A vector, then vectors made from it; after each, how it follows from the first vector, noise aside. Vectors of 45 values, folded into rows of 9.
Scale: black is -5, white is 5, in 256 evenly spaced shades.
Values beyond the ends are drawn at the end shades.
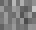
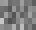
reversed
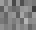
negated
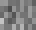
reversed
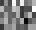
scaled up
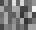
scaled up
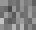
reversed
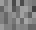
negated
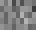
negated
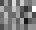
scaled up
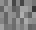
negated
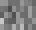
reversed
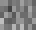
reversed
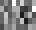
scaled up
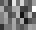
scaled up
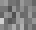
reversed
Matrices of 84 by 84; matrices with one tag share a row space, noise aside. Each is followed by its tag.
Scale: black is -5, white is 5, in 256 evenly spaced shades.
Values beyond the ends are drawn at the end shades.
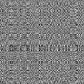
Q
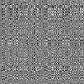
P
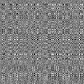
P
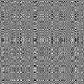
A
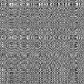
Q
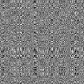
A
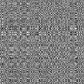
Q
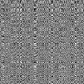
A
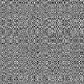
P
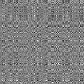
P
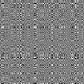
A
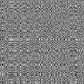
Q
